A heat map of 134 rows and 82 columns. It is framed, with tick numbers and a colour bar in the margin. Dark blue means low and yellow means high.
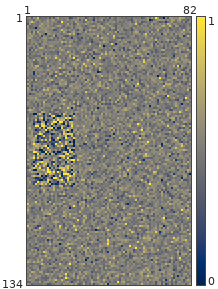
No overall slope runs across the table. In the middle left lies a patch that is rougher than the rest. The middle left is the roughest part. There are no regular stripes. Neither half mirrors the other.
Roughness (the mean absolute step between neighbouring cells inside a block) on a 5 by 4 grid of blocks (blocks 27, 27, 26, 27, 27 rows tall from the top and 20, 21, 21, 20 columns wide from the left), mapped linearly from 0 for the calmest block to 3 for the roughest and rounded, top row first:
0 0 0 0 / 1 0 0 0 / 3 1 0 0 / 1 0 0 0 / 0 0 0 0
